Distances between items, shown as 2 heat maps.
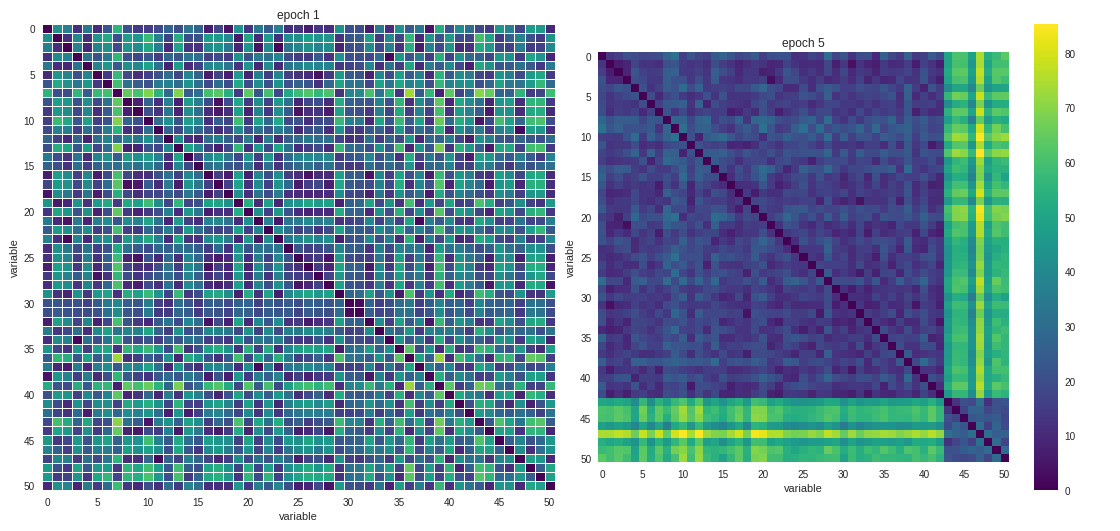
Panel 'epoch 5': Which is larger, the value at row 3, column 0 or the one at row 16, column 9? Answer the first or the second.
the first
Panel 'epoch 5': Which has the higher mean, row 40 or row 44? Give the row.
44
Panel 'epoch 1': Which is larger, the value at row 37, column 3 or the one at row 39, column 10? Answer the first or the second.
the second
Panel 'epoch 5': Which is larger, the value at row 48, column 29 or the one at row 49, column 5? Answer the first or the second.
the second
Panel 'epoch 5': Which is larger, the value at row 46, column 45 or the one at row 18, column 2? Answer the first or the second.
the first
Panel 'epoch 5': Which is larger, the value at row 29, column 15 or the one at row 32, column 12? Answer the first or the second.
the second
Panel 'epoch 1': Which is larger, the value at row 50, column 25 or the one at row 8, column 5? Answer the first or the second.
the second
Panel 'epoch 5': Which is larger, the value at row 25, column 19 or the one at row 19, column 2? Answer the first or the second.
the first
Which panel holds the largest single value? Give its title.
epoch 5
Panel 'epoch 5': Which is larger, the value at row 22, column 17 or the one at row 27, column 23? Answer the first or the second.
the second
